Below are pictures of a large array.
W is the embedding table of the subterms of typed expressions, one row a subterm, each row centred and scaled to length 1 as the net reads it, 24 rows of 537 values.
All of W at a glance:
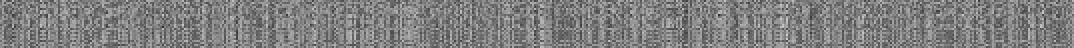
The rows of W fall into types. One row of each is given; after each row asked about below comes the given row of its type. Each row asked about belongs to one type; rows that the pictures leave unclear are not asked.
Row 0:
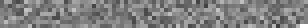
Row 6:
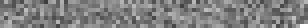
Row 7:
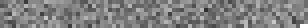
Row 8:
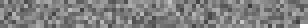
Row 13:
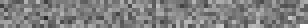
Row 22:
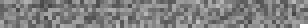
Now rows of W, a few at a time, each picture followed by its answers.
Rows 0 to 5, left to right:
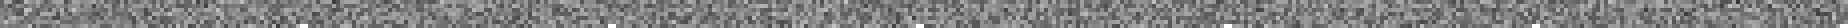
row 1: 8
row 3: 13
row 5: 6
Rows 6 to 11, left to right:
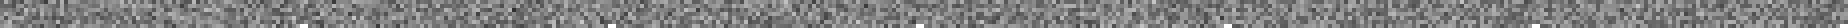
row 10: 13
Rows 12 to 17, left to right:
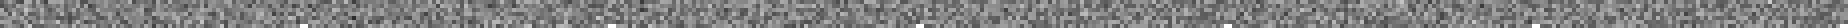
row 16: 8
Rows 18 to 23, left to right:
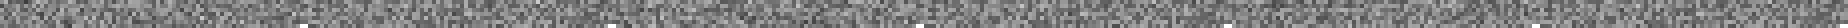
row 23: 13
